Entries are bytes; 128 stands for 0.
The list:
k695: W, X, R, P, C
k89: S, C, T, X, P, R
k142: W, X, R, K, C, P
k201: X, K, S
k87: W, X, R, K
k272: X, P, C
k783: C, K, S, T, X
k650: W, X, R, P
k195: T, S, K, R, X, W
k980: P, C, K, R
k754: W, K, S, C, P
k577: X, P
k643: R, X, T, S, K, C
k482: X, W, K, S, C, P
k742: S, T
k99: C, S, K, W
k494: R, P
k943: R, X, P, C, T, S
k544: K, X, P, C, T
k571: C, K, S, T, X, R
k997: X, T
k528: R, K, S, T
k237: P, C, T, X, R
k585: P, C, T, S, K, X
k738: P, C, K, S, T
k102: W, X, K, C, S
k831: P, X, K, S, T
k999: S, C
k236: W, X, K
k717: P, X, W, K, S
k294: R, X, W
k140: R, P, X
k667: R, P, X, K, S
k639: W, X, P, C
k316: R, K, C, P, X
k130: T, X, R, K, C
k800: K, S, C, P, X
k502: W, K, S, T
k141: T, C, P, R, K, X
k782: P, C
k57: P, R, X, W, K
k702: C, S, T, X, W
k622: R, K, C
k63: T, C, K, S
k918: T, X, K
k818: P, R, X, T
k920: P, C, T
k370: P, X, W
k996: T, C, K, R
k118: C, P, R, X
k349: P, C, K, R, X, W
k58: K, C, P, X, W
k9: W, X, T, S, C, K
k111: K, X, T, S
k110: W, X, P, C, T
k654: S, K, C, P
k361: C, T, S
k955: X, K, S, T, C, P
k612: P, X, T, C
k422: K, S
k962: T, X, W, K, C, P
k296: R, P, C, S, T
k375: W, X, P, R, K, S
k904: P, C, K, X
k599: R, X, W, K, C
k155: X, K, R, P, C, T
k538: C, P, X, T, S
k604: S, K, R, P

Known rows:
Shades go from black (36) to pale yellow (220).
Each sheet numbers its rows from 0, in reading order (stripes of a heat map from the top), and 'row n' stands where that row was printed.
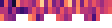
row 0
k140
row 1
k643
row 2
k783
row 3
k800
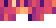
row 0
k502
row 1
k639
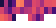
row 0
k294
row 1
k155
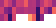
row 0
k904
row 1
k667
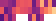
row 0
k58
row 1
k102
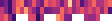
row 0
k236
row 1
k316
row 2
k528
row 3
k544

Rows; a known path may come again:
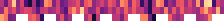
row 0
k528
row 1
k294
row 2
k717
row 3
k980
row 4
k585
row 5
k87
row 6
k831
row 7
k361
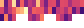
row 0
k99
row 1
k538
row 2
k155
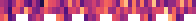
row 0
k375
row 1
k370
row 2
k201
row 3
k962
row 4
k783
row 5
k422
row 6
k571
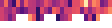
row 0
k494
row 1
k667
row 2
k639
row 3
k654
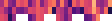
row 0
k316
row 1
k110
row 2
k118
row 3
k920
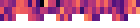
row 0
k58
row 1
k650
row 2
k997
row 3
k130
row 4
k236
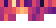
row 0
k502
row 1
k577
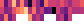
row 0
k102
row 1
k818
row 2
k904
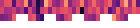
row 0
k272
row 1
k57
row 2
k612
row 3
k544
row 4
k111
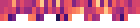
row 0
k996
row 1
k643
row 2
k754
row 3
k9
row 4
k800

